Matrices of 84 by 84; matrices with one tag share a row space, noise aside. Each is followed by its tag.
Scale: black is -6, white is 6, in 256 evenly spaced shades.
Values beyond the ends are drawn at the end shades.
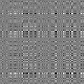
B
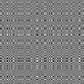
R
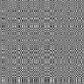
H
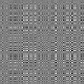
B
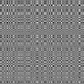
R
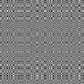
R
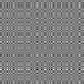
R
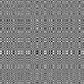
R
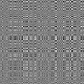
B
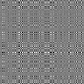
H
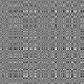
B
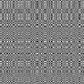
R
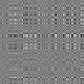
B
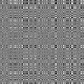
B
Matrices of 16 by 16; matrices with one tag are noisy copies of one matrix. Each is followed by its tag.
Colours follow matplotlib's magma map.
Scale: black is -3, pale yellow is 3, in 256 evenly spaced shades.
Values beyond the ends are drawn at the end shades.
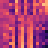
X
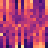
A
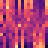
A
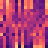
A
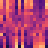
A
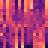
A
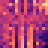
X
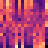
A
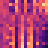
X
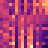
X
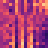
X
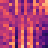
X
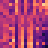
X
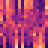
A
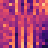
X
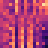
X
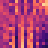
X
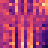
X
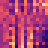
X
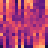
A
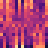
A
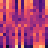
A
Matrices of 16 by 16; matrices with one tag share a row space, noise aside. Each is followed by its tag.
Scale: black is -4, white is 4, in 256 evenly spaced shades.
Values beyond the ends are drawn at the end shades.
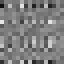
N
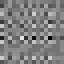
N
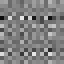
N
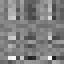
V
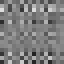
N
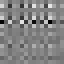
N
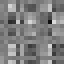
V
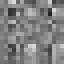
V
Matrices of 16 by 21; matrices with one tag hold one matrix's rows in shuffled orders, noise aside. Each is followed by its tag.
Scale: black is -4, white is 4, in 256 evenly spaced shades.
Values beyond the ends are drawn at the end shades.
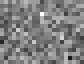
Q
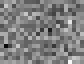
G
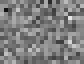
G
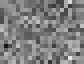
G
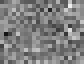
G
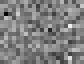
G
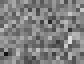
G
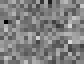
G
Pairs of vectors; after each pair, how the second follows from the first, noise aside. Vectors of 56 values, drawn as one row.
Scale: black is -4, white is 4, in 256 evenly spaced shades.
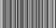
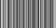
reversed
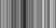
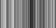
reversed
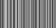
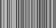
sign-scrambled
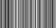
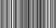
wrapped around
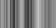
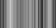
wrapped around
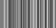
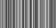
wrapped around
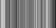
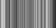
copied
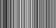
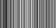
copied
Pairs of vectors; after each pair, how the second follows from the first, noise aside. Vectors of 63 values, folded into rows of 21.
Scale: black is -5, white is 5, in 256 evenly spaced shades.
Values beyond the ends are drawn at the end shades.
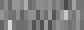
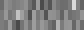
reversed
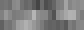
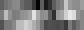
scaled up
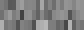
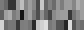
scaled up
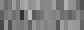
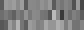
reversed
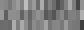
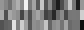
scaled up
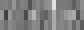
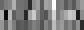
scaled up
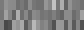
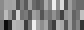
scaled up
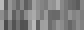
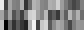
scaled up
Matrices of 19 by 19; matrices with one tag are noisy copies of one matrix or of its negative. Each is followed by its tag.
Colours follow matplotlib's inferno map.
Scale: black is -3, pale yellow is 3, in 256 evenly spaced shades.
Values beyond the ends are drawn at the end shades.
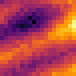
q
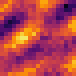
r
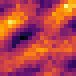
r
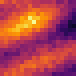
q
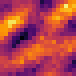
r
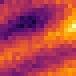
q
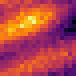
q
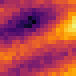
q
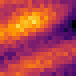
q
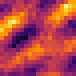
r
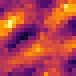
r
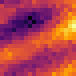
q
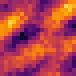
r
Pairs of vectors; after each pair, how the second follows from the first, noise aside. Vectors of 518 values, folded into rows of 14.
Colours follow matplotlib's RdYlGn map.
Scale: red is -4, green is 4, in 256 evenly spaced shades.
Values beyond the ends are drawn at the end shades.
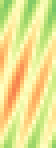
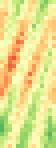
wrapped around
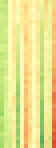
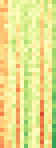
negated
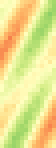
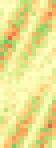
sign-scrambled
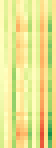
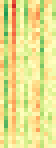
reversed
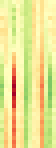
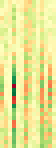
sign-scrambled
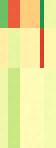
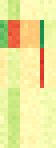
wrapped around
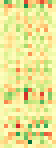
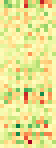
sign-scrambled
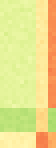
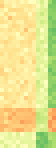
negated
